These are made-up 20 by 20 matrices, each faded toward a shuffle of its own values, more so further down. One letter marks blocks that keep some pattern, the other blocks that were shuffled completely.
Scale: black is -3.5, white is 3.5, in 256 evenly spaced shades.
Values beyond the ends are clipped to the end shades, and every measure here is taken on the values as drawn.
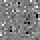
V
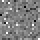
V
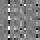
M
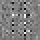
M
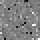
V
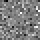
V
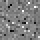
V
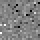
V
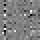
M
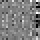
M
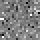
V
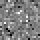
V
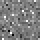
V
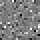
V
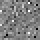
V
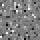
V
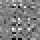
M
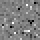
V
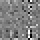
M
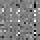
M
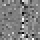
M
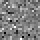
V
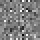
M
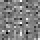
M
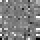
M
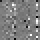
M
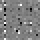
M
